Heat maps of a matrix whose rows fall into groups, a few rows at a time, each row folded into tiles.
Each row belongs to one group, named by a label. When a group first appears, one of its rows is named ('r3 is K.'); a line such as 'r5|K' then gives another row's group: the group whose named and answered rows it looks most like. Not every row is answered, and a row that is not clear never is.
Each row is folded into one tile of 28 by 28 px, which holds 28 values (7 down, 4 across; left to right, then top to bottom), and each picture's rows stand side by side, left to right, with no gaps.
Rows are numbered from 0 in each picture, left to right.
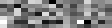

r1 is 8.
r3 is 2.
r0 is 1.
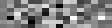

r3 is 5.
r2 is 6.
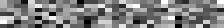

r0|8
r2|6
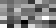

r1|5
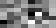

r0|2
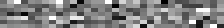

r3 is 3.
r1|3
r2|8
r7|2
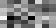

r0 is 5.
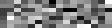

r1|6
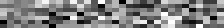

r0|2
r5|3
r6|1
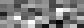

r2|2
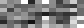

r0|3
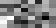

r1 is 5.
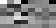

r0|8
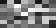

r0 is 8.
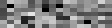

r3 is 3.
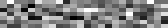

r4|1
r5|8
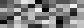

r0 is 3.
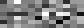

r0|3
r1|1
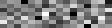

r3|6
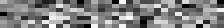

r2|6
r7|6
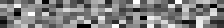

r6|5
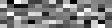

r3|2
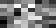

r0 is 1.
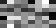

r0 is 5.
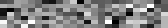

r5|8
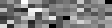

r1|2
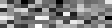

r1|5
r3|3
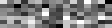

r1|1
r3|8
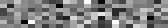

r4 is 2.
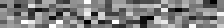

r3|2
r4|8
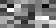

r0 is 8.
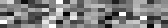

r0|8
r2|2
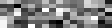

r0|1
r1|5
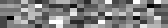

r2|1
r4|3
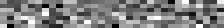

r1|1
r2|6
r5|5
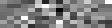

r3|3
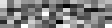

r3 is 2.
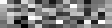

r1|6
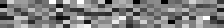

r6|3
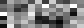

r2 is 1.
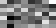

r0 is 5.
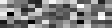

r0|2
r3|5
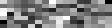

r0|2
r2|1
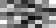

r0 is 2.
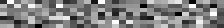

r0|5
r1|8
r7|1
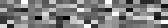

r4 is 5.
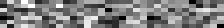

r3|1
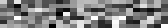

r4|1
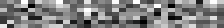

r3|2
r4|3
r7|3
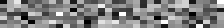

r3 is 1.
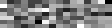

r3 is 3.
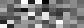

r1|5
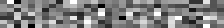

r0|5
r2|3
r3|1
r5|1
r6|1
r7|5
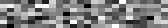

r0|8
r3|6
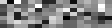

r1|8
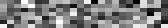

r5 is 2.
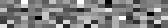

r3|6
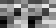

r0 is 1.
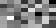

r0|1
